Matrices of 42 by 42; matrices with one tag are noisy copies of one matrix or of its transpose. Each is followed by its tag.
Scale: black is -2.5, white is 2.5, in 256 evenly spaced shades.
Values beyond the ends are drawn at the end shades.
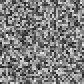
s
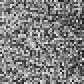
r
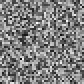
s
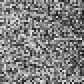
r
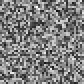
s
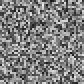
s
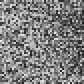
r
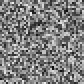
s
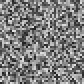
s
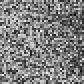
r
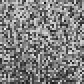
r
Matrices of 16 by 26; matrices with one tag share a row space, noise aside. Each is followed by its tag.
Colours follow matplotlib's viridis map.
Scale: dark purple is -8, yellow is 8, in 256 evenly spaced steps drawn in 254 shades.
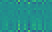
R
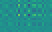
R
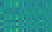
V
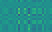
R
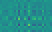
R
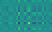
R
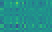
V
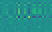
R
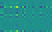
V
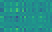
V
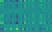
V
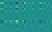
V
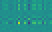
R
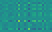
R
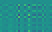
R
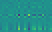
R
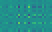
R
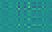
R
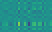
R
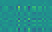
R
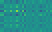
V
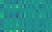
V
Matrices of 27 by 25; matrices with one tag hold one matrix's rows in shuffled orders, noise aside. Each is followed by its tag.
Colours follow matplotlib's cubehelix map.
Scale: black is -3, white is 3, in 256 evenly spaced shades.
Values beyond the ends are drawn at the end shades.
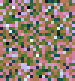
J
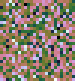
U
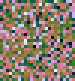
U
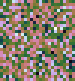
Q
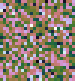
Q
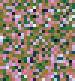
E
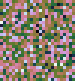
Q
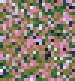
Q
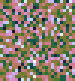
E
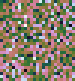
U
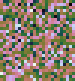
E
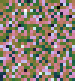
U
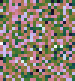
Q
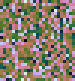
U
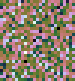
U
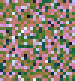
U
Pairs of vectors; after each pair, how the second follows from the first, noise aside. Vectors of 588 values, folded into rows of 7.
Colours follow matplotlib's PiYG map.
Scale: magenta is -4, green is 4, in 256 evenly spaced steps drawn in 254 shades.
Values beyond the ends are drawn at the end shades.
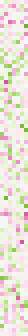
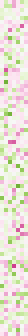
shuffled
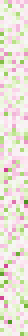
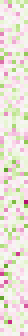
negated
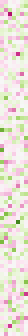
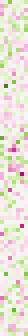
shuffled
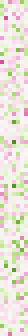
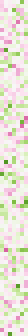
shuffled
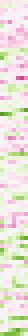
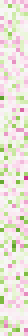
shuffled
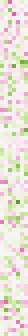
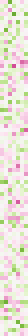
negated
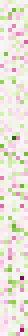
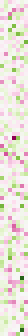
negated
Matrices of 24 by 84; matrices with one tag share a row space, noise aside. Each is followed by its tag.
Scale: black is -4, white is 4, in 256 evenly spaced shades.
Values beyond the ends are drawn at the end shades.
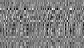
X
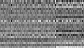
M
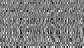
X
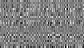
X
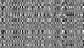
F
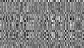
X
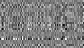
F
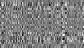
F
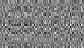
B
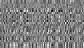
X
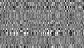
X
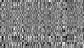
F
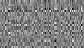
B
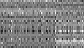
M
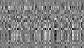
B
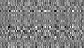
B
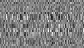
X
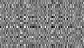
X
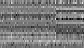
M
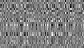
X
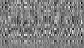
B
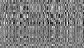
X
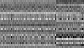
M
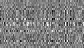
X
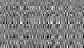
X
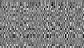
X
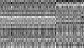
M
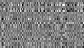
F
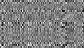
F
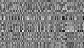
F
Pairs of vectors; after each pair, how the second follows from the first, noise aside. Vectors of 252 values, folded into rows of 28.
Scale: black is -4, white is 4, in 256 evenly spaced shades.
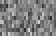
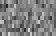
copied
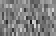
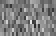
negated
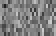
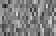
copied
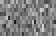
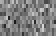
copied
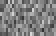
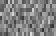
copied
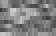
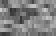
negated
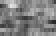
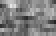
copied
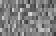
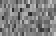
negated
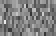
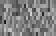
negated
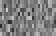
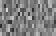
copied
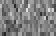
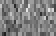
copied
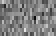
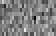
copied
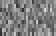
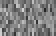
negated
